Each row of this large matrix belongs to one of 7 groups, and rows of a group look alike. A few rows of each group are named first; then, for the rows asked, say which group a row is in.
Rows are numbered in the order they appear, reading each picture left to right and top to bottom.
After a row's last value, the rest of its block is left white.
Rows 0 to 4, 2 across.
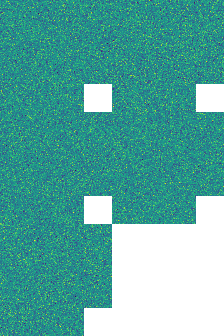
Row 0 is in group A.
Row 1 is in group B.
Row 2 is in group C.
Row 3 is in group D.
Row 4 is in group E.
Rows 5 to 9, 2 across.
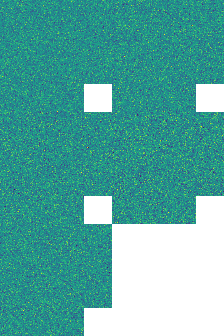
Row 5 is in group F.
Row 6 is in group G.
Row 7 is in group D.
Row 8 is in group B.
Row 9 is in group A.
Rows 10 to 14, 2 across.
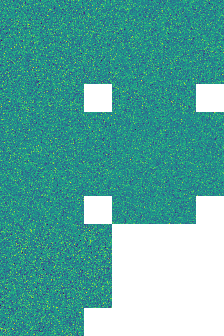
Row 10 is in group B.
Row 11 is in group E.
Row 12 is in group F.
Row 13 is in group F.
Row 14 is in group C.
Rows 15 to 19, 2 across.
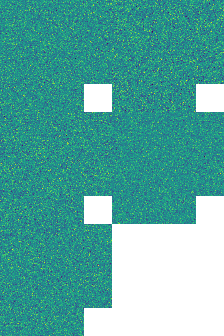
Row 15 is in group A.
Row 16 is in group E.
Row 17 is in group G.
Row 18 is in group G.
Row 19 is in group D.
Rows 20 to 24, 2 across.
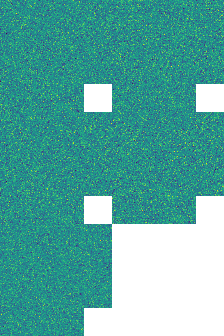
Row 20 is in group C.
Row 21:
G
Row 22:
C
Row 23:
C
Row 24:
A
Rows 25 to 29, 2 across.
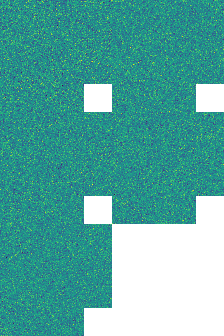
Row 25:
D
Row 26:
F
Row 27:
D
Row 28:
E
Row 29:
C
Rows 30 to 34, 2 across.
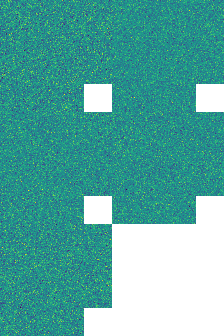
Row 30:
C
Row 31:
E
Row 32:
A
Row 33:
D
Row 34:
G
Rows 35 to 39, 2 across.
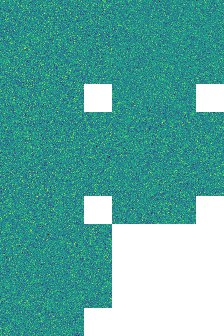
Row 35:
F
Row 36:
G
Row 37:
B
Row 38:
E
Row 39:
C
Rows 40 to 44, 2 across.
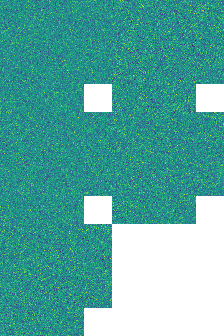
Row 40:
D
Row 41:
C
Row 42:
C
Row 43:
F
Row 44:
F
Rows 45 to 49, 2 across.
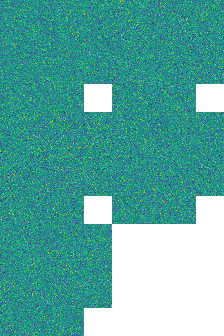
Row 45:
A
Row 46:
C
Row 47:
B
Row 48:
A
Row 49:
B
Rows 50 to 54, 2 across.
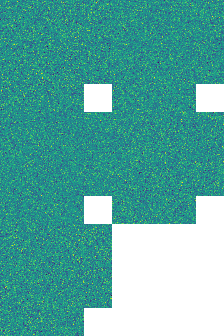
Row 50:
A
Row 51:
A
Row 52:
D
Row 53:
F
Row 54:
C
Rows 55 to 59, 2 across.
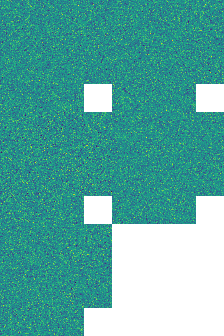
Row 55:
C
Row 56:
A
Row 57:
B
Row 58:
G
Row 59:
A
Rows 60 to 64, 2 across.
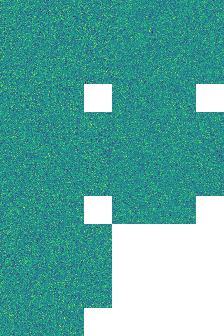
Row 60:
E
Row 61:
E
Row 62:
A
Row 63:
A
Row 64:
E
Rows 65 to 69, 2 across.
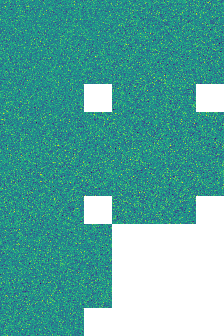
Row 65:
G
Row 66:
A
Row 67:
F
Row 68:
F
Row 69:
G
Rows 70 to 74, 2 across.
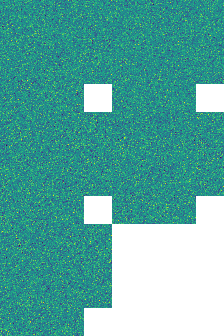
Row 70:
D
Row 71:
B
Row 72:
C
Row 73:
D
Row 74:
C
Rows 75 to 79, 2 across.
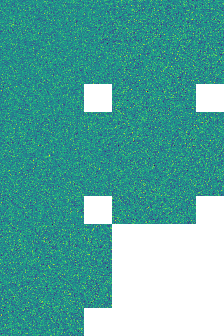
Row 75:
A
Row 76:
G
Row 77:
A
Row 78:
C
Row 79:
A
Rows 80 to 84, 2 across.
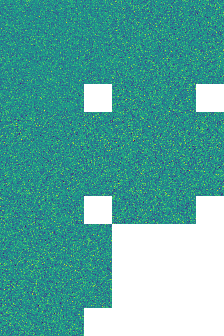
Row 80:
G
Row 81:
F
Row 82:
C
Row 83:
C
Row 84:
B
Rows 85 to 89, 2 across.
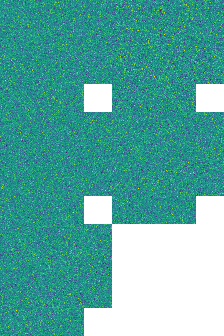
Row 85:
B
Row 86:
G
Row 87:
C
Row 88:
E
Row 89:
A
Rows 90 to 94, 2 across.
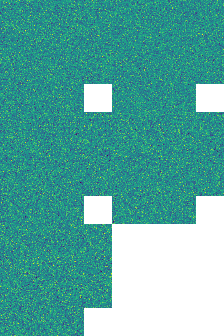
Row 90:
G
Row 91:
B
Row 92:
A
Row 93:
A
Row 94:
F
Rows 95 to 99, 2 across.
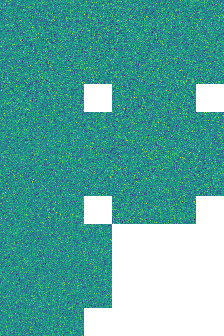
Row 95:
A
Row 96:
E
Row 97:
B
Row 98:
G
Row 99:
E
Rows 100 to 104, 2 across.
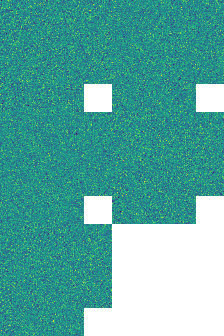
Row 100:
C
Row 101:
F
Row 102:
A
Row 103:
B
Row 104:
B
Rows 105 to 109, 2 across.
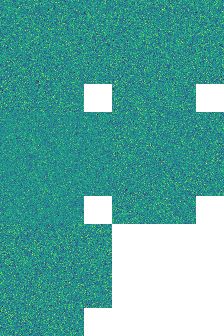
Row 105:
B
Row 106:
B
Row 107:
A
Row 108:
D
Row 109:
E
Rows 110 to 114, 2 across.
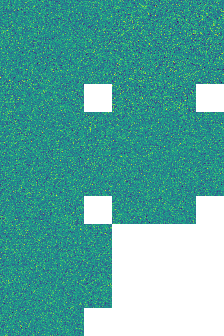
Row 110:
D
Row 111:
C
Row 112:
C
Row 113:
G
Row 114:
G
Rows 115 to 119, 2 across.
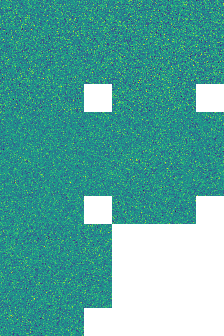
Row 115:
C
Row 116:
G
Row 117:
F
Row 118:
F
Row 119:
E
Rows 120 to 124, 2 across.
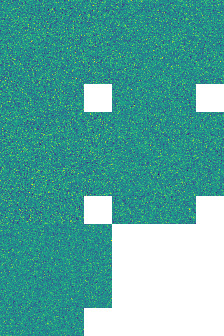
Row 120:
B
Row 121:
G
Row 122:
E
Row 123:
A
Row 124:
D
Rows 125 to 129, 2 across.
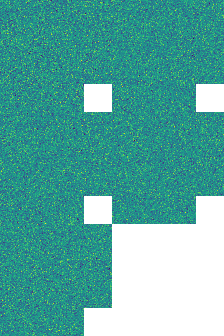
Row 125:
D
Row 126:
E
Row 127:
E
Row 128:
C
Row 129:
B
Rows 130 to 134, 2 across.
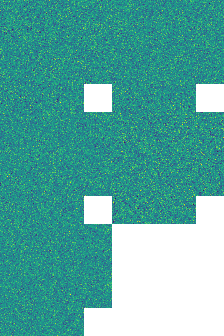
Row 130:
E
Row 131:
E
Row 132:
F
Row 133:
A
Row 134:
F
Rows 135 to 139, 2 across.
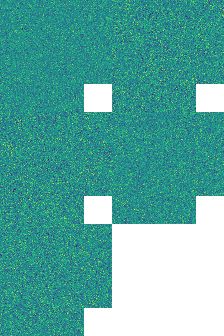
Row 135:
C
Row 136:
E
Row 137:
D
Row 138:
E
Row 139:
A
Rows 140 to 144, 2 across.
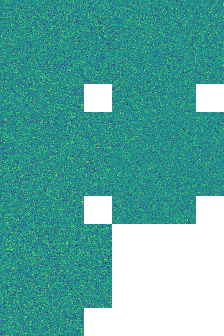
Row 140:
A
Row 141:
B
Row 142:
G
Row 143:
C
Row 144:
A
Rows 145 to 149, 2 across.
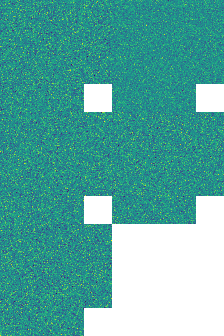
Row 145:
A
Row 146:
G
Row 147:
F
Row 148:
C
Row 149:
D
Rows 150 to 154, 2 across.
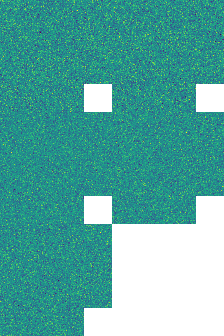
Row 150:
E
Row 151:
F
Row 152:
D
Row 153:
C
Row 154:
D
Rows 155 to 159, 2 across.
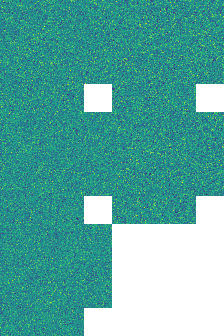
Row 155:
F
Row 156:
B
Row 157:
E
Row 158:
F
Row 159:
G
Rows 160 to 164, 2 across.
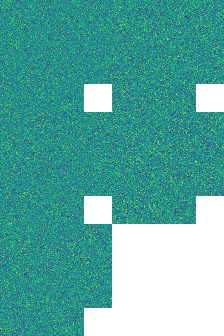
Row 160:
C
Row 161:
E
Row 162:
D
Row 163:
F
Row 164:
C
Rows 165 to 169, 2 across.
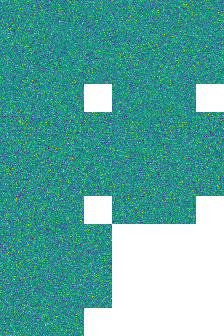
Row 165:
D
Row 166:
G
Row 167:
G
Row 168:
A
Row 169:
D
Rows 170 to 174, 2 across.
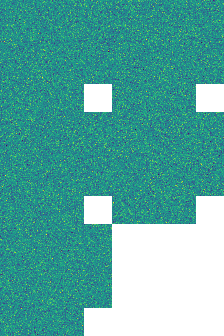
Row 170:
A
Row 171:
G
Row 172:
C
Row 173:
A
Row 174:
G
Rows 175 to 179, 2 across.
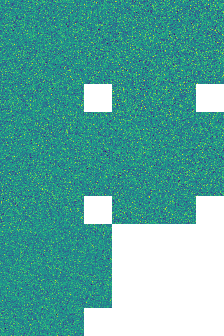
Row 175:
A
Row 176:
F
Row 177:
A
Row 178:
B
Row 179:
F
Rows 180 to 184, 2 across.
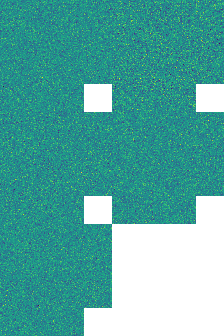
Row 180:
A
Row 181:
A
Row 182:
D
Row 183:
C
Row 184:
B
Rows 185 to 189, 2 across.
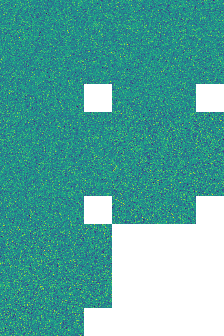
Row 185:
E
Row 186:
G
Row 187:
E
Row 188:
E
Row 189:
F
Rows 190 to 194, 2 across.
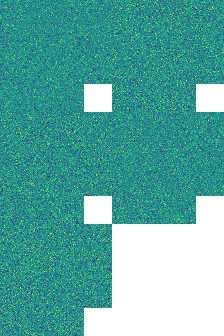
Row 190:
G
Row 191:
E
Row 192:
C
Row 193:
C
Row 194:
B
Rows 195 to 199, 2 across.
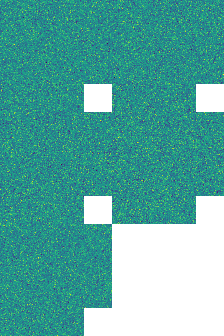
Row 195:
A
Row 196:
C
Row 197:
D
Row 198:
G
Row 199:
F
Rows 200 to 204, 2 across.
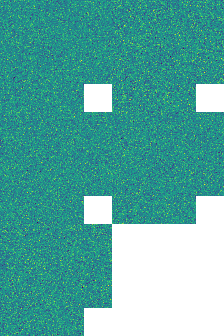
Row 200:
D
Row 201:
D
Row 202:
G
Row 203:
D
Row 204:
G
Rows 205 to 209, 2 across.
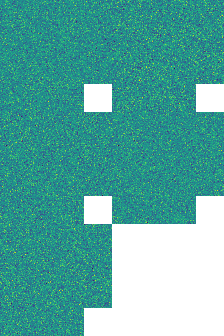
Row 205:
A
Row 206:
G
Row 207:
C
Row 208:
C
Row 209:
G
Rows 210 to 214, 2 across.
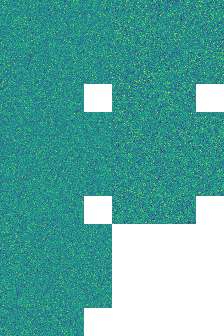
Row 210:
B
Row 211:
D
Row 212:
G
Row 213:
C
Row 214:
C
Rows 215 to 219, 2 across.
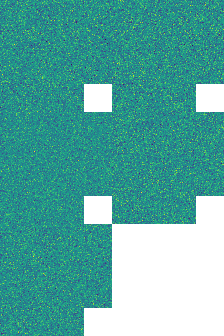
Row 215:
A
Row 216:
C
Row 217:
G
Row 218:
E
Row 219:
A
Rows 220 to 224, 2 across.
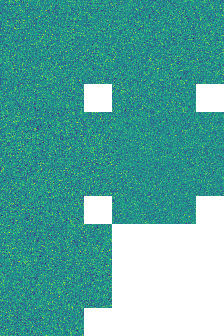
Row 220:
G
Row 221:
E
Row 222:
E
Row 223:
B
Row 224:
E
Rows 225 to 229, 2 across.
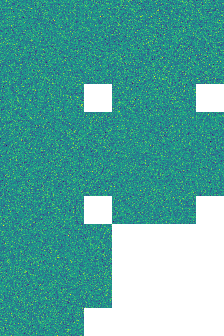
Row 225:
A
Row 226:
G
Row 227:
C
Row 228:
A
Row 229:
F
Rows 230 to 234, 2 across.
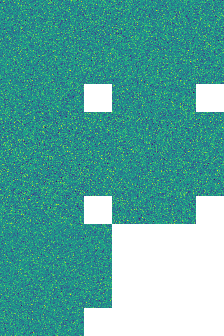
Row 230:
F
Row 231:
E
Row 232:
D
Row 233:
E
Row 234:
F
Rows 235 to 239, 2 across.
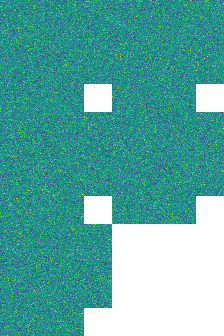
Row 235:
D
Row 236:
G
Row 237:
A
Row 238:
D
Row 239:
G
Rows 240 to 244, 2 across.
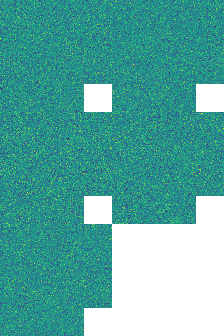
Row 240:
B
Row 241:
F
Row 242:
G
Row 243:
D
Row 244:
G
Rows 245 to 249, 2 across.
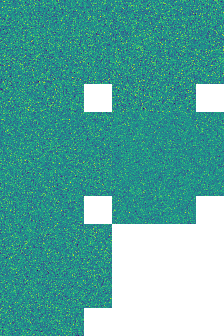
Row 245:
B
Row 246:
F
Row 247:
F
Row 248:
C
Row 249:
C
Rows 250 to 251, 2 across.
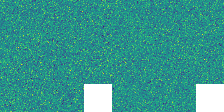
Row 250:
F
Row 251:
B
